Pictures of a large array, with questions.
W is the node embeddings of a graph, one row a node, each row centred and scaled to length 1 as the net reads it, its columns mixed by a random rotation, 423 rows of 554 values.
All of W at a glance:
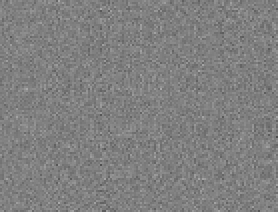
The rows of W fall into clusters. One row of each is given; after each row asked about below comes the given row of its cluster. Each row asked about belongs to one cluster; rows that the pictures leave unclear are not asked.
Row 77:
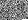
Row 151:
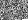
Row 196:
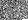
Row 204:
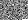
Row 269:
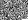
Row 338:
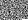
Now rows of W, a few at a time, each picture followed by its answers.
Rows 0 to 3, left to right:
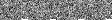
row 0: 269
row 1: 77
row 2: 151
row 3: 269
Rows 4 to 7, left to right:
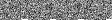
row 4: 269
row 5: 77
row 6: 77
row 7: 204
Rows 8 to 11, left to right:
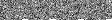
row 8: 196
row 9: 269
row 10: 77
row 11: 151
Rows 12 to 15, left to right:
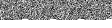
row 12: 151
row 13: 338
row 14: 338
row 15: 204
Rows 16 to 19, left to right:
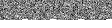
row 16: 196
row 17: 204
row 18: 204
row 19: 196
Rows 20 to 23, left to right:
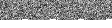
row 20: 151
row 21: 269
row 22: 151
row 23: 151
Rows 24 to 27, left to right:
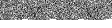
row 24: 151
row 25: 269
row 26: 196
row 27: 269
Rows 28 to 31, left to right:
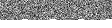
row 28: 77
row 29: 269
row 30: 196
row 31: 338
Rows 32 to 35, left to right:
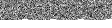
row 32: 151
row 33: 204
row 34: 269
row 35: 269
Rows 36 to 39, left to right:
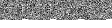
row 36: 204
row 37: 204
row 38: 338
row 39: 196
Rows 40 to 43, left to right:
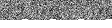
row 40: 77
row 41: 338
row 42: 196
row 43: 338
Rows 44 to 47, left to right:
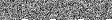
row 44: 204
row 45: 77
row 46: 151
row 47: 77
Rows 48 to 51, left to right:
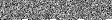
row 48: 151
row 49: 151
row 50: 338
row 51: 204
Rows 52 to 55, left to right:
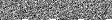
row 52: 151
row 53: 269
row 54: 151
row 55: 77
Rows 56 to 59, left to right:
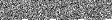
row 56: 151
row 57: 338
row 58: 151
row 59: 269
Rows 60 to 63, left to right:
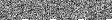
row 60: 77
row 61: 204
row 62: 196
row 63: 151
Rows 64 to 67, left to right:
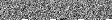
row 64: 338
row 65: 151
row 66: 151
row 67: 338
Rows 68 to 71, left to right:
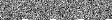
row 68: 151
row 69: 204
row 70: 269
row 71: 338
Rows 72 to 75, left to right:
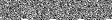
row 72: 269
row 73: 338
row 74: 338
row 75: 338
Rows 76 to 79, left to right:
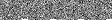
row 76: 269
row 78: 204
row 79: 196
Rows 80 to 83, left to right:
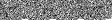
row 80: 269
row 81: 338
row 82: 338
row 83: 269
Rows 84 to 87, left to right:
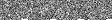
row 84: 269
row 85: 151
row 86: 338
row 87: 196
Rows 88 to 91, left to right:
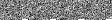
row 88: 204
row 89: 151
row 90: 151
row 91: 204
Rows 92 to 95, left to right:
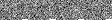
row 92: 77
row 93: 269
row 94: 196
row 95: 204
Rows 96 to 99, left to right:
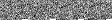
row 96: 77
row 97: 269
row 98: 151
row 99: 151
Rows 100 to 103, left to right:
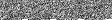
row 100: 151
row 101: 151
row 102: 338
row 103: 269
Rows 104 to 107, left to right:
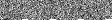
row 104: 151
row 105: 338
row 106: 338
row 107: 269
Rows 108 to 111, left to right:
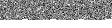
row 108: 196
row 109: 151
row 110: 204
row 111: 269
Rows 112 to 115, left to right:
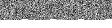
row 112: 338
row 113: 77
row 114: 204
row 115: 338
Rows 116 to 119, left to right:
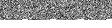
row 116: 196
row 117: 151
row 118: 269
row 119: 196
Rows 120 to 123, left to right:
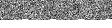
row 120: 151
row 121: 338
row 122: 77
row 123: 338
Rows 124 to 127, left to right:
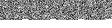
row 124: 196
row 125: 196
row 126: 204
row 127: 269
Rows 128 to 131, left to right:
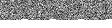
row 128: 338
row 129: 338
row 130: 77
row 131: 77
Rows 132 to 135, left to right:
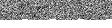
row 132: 77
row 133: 269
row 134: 338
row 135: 77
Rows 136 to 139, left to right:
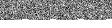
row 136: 151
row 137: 204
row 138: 269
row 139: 196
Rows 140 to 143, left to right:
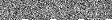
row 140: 338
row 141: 196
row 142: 196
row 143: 338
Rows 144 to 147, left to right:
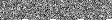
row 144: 151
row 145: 204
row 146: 269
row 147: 196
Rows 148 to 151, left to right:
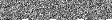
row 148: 151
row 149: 338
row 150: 269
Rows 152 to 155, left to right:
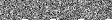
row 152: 338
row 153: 196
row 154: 151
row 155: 338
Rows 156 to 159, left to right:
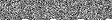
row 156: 77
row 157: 196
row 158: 77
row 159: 338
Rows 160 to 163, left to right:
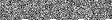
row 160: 77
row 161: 77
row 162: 196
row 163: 338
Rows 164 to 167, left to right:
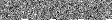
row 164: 269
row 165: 338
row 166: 151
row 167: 269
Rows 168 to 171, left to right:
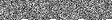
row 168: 338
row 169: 77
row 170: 196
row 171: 77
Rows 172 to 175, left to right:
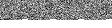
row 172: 151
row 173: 77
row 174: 196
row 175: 77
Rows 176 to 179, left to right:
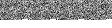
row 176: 151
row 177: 151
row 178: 151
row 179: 77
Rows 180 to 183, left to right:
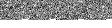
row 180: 269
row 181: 269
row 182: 151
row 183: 196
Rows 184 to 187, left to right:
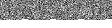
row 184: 338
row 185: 196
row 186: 77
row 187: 338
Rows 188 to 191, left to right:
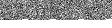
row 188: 151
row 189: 338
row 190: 196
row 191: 269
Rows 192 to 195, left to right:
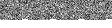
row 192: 204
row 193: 151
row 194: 196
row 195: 77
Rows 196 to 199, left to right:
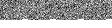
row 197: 77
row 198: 269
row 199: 77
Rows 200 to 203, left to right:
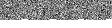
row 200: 269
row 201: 338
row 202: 196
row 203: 204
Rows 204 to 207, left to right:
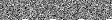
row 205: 338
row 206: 77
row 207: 204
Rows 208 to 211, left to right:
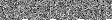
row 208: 196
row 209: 204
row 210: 338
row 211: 204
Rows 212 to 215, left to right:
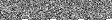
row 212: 77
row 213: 151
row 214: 196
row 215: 196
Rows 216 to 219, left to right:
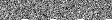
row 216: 338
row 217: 204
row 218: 269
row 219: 338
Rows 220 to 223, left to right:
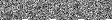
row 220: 151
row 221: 269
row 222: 77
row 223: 338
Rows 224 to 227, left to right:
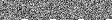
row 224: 204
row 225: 77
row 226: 196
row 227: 77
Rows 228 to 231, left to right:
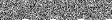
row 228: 151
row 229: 204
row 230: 269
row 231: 269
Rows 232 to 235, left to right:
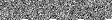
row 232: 338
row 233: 338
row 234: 338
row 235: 269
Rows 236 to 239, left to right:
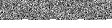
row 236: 151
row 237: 77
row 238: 338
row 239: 151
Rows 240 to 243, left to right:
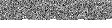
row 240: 196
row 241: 204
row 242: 77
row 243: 151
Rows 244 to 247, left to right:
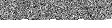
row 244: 338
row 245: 151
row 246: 196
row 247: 269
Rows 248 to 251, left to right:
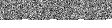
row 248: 151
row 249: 338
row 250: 196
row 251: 151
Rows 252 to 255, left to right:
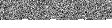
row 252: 151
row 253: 196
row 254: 77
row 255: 151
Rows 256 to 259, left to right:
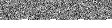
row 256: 269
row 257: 151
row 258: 151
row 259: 196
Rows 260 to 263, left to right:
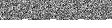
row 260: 151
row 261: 151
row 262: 77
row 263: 77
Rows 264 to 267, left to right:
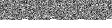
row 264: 204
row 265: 196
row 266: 77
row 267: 204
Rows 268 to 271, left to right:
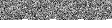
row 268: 151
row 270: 77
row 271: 151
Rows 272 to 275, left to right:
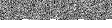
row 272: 196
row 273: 204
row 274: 151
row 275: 77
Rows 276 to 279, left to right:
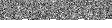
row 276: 196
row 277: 151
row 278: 196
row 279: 338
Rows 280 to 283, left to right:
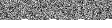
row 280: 269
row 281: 269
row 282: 204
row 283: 338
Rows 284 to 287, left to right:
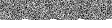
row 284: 204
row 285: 77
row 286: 338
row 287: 204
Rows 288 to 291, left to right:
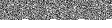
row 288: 204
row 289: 196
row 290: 196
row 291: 204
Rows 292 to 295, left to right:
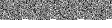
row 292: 204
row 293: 204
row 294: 269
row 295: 204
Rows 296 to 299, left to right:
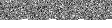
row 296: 269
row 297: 269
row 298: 196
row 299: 77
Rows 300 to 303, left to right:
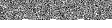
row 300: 196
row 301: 204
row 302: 269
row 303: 338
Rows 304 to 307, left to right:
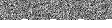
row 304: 338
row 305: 151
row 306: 338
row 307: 77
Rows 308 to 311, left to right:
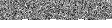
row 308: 196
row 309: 151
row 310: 204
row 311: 151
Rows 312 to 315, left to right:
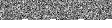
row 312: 151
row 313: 196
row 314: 151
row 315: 338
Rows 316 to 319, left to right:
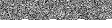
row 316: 204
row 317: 77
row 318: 338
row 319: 196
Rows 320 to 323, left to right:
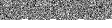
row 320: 269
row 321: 204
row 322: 338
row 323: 269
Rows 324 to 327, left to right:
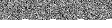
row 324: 204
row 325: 204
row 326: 269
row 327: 196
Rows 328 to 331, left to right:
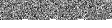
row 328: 151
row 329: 269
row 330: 269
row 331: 151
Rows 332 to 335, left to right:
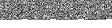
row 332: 77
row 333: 196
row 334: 77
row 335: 151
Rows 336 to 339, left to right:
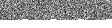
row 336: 77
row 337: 196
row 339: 151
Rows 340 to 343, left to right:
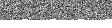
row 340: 77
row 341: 151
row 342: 204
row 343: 338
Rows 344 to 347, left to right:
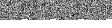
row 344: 77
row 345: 151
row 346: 77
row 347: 204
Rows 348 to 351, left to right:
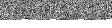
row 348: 338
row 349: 204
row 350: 151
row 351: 151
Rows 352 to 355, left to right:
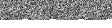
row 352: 151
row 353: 338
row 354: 77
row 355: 151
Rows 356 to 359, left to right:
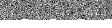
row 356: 338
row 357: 204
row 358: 338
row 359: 338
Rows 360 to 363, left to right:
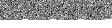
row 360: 196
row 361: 204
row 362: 204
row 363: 269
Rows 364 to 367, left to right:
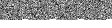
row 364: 204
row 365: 269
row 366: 269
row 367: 196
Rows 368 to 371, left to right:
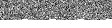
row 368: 151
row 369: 269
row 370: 269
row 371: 338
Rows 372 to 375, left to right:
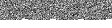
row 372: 338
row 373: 204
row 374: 77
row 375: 151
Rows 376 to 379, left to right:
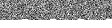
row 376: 77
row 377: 77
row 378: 338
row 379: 338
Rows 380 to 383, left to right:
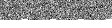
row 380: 269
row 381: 151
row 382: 338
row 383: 269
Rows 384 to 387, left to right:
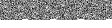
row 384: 196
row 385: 196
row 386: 269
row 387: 204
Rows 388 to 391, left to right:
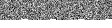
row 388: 269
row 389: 77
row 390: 151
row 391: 338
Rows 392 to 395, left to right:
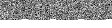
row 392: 338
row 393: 204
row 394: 77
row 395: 77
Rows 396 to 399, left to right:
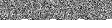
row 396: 338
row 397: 151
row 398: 338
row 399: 196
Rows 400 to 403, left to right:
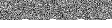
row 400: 77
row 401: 204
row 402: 269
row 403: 196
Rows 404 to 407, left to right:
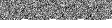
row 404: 338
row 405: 269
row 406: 269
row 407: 269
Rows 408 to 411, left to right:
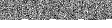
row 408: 204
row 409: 338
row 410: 204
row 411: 151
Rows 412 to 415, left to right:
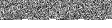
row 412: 151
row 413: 269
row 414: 151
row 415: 77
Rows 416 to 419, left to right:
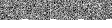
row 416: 269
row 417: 204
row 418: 204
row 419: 77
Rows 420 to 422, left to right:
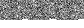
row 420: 196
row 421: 269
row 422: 196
